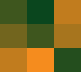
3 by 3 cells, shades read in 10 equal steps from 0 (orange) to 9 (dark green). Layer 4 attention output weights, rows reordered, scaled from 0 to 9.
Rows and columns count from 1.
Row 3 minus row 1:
-5 -9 6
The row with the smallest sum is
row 3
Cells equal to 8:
1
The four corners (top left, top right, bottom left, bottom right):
7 2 2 8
